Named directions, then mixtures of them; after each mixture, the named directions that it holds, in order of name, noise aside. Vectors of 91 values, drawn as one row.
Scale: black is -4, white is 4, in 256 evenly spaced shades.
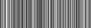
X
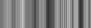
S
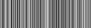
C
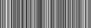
C, X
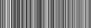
C, X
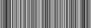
C, X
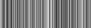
C, S, X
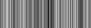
S, X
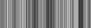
S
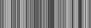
C, S, X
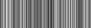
S, X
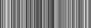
C, S, X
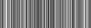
C, S, X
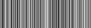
C
